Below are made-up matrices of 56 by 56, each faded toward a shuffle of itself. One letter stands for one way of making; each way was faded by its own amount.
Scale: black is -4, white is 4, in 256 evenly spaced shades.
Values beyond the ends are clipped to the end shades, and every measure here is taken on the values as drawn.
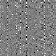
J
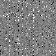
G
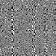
J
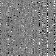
J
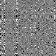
J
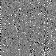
G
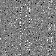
G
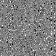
G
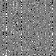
J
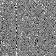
G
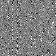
G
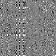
J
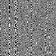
J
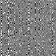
J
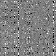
J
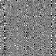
J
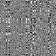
J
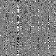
J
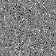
G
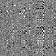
J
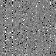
G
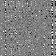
J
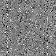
G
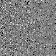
G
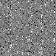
G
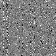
G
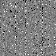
G
